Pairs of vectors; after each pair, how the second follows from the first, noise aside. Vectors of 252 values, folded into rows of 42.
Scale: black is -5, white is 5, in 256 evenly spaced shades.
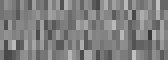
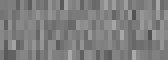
shrunk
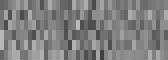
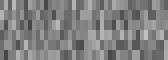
shuffled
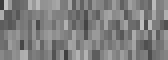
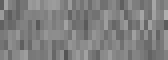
shrunk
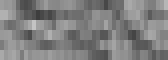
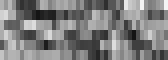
scaled up
